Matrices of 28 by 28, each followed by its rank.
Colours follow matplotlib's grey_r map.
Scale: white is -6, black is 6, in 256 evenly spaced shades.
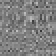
five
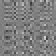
three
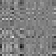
three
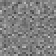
five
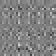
three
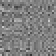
five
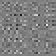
three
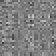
five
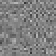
five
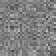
five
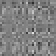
three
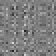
three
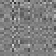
three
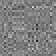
five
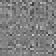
five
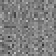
five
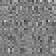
five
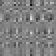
three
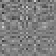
three
